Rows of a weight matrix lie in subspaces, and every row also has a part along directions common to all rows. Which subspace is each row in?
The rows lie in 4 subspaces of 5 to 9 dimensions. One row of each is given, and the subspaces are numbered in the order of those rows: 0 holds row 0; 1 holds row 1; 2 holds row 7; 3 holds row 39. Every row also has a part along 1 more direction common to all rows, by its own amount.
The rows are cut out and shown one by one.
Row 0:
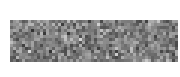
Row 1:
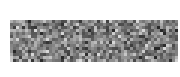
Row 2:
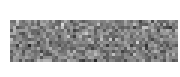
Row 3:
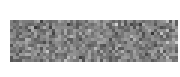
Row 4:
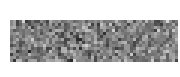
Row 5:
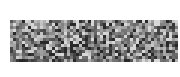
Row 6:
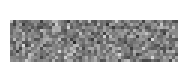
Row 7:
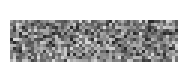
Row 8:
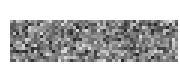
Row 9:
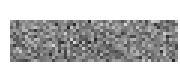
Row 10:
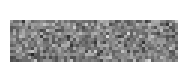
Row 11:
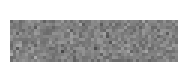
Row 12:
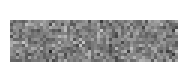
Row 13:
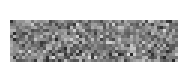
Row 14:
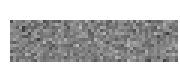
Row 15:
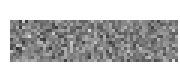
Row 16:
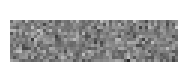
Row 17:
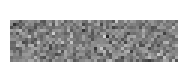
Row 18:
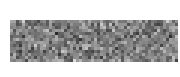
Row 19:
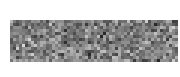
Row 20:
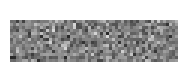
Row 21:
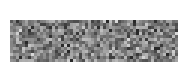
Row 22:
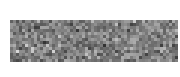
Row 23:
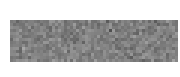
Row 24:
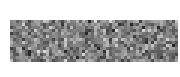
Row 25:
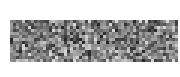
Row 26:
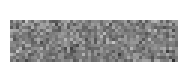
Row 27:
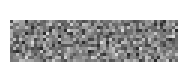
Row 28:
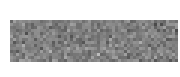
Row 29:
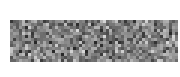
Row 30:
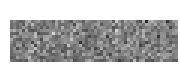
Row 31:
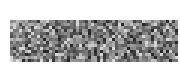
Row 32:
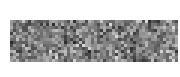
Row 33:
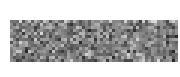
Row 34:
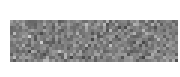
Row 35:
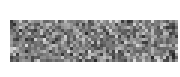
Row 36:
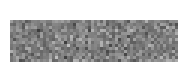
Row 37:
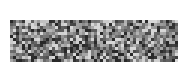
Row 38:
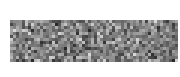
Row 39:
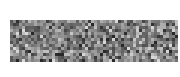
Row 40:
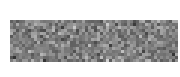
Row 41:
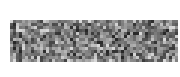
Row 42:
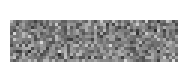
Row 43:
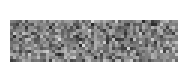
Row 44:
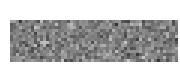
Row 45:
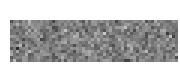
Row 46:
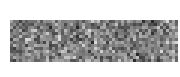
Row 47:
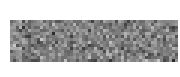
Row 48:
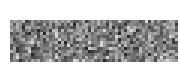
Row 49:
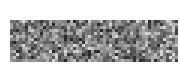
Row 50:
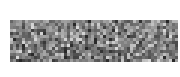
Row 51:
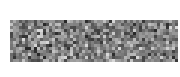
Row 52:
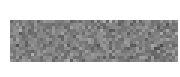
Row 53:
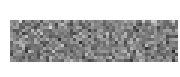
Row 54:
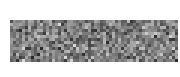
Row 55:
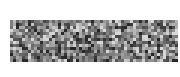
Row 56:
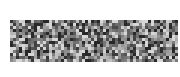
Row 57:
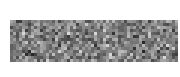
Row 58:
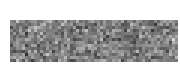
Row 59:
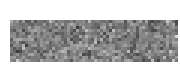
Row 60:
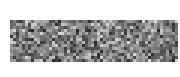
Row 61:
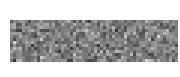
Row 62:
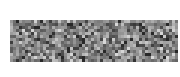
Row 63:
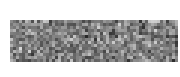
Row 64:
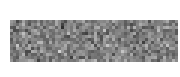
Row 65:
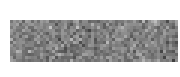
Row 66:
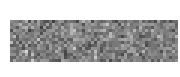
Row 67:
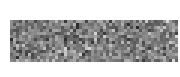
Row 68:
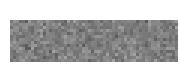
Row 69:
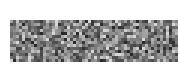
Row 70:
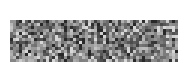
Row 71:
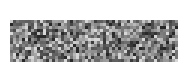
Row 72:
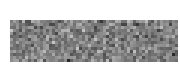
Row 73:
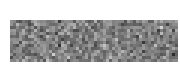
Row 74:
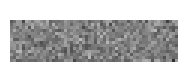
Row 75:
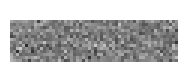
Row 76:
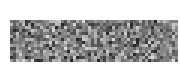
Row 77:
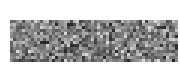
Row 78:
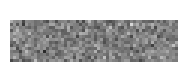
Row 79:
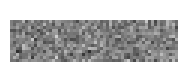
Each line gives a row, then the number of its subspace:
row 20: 1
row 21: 1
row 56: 3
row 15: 2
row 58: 3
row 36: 0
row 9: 2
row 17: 2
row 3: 3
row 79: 0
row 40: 1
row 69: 2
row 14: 2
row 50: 0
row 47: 2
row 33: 3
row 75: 3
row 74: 2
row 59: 3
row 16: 0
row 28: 0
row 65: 3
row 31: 3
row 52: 1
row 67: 1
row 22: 3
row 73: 1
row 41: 2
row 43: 3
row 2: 1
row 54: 0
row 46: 3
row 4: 2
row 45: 2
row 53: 3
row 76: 1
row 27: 0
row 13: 1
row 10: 1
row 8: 3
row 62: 3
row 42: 1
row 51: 0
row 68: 0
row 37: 1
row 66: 3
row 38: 1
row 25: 1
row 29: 3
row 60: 1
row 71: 0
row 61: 2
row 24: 1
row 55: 2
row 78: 1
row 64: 1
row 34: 1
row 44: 3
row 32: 0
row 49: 0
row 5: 3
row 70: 3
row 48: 0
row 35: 3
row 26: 2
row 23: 1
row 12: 0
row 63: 3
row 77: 3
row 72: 1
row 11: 2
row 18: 2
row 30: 2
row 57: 1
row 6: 2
